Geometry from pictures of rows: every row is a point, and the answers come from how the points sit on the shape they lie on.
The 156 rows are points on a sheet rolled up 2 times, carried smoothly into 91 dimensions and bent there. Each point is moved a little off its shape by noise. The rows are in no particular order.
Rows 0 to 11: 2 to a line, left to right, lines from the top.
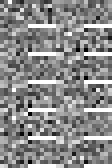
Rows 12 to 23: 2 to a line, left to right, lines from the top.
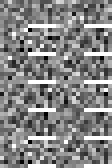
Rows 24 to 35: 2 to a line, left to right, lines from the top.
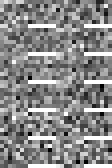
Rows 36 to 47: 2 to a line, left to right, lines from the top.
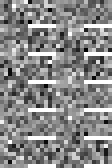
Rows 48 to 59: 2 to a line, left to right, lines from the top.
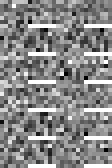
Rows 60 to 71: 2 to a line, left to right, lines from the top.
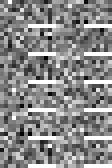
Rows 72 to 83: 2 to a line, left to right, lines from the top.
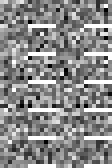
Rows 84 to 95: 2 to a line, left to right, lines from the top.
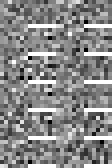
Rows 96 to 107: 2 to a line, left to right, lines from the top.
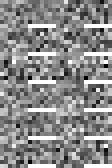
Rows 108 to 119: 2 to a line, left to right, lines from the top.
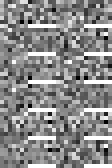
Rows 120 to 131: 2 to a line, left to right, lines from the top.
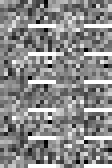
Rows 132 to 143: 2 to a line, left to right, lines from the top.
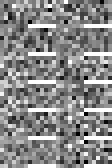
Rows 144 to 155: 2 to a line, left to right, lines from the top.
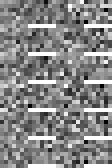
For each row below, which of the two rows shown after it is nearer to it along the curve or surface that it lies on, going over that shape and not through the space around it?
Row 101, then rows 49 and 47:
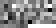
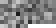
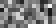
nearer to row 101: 47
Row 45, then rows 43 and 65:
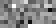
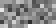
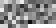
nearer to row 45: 65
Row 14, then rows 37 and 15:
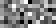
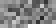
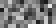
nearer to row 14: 15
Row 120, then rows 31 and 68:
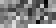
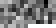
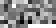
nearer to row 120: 31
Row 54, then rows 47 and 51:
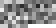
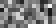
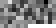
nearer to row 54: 51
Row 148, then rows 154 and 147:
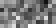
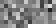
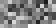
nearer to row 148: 154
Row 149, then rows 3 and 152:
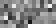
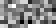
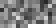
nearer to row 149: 152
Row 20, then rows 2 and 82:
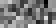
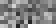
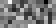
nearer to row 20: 82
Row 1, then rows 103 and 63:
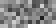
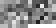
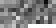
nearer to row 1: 63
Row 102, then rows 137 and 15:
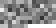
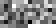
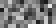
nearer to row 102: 15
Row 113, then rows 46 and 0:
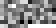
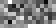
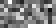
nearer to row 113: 0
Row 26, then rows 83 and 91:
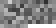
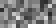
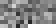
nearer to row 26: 83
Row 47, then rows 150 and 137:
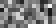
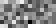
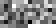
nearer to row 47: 137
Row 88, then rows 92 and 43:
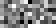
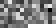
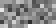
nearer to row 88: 92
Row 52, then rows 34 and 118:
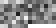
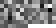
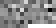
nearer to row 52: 118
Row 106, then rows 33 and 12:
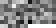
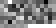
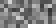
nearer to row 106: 12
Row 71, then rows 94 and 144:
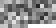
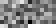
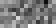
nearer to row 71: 94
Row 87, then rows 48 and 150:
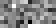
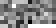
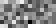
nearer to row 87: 48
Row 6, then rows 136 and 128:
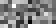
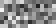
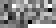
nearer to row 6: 136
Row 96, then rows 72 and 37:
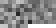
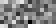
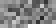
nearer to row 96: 37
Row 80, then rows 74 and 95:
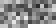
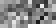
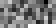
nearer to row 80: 74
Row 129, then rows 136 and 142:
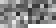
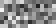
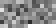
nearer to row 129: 136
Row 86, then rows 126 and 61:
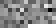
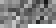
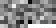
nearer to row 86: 61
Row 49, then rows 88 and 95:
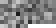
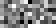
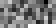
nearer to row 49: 95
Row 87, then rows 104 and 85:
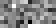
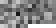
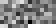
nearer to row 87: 85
